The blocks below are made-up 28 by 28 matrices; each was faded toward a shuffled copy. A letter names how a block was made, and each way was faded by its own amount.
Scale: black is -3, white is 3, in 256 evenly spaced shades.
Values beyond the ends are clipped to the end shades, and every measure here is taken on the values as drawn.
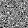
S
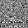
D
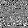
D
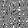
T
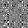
T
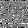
D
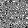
S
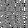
T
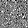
S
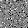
S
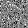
S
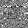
D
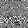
D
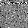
D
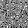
S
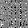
T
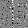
T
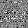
D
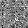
S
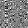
T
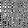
T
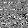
D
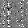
T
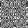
T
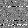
D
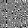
T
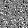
S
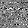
D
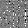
T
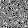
S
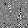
T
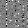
T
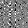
T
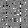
T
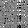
T
